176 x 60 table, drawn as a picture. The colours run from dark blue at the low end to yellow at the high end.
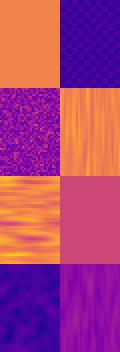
The table splits into 4 rows of 2 panels. Panel 1,1: high, flat. Panel 1,2: very low, checkered, faint in contrast. Panel 2,1: low, fine-grained. Panel 2,2: high, streaked downward, faint in contrast. Panel 3,1: high, streaked across. Panel 3,2: middling, flat. Panel 4,1: very low, blotchy, faint in contrast. Panel 4,2: low, streaked downward, faint in contrast.
